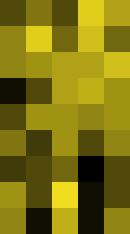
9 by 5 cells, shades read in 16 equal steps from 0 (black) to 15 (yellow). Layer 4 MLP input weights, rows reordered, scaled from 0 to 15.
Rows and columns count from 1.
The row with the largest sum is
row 3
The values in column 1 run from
1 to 10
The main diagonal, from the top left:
5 14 11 12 10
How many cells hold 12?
2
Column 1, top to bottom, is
5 9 9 1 5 8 4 10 9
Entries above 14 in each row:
0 0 0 0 0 0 0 1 0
